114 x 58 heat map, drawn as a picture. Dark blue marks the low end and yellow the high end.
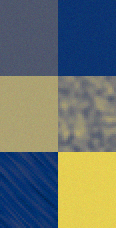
It is made of 3 by 2 panels. Panel 1,1: low, flat. Panel 1,2: very low, flat. Panel 2,1: high, flat. Panel 2,2: middling, blotchy. Panel 3,1: very low, slanting down to the right, faint in contrast. Panel 3,2: very high, flat.
